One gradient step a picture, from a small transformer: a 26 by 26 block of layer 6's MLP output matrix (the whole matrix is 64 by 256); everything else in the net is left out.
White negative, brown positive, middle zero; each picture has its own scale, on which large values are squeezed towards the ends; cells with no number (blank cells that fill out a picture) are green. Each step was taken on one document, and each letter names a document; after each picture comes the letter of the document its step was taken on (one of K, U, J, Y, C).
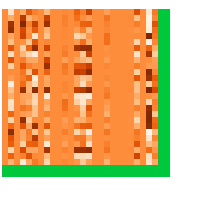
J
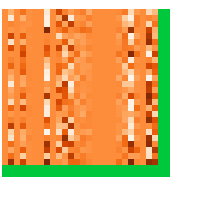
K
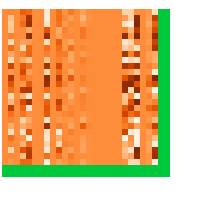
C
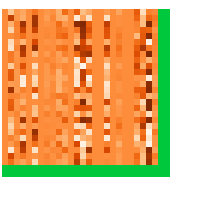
J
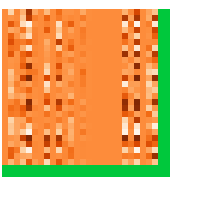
C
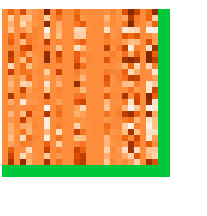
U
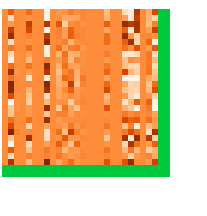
C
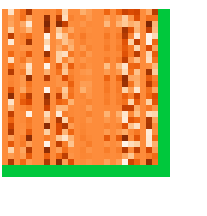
K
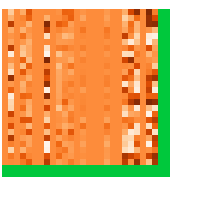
K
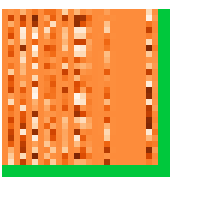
J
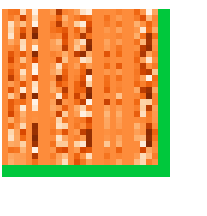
J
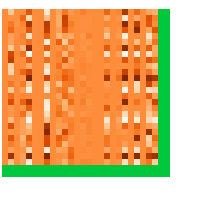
K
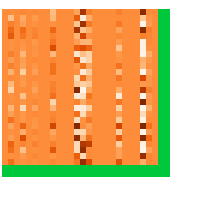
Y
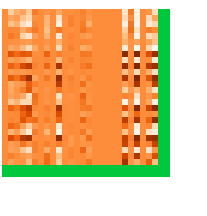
C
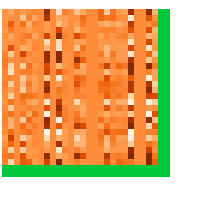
U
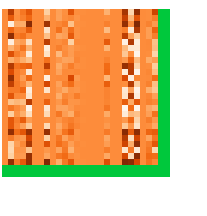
C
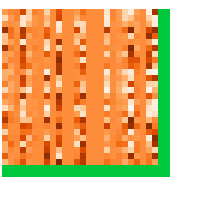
U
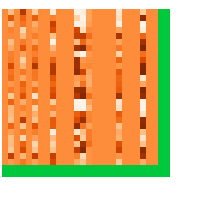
Y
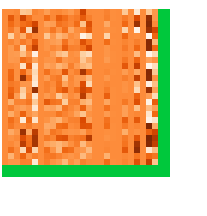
J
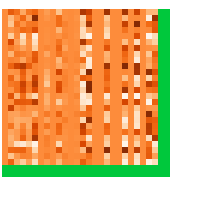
J
